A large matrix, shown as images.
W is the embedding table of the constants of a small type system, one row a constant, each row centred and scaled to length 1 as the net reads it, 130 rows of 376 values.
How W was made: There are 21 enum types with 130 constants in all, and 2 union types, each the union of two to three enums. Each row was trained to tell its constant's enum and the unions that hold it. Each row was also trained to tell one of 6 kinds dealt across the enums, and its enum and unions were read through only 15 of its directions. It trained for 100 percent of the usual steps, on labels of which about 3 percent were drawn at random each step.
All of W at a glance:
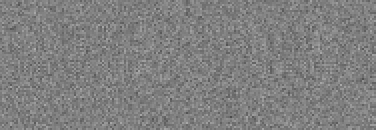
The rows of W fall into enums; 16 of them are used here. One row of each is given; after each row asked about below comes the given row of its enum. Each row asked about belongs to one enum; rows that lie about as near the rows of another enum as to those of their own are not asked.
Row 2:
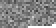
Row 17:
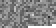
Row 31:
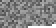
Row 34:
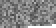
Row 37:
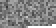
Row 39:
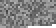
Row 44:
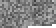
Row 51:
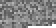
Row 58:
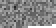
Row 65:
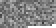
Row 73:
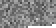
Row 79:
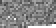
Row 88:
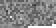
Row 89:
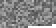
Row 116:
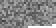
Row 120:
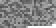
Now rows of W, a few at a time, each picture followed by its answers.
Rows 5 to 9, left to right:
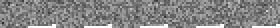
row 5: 37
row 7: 58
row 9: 44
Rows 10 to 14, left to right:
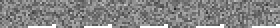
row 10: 31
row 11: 120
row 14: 65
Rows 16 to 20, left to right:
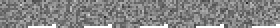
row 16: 73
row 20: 116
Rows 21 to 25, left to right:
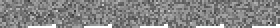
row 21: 58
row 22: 2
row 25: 89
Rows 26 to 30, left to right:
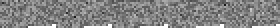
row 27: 31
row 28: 88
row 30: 31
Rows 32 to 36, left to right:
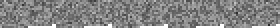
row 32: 89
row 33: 2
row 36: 2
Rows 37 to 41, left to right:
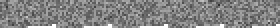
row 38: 34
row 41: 89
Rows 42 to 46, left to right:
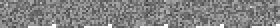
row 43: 89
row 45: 65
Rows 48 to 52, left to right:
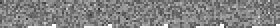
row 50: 120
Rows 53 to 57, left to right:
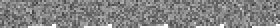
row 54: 58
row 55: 34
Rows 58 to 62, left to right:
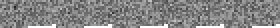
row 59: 2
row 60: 89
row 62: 17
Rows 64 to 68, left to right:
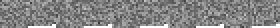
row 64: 31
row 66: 65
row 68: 34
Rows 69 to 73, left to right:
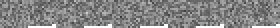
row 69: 73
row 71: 89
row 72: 120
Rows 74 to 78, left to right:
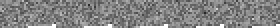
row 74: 116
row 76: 39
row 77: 88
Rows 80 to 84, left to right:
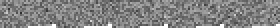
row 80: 34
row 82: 88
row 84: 39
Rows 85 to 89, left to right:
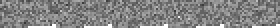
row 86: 73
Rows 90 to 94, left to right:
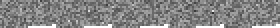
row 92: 73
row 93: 65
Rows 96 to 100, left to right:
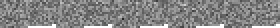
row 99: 17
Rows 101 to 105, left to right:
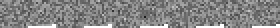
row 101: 116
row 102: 58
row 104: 44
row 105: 31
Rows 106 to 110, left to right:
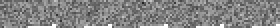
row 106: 88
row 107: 44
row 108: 116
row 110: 120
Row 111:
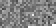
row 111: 17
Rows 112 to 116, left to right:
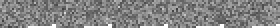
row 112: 51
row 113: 73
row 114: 31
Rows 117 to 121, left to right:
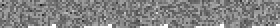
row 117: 17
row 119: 116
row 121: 116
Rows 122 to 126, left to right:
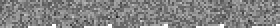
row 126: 37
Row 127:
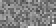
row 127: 44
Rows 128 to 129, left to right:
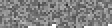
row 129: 44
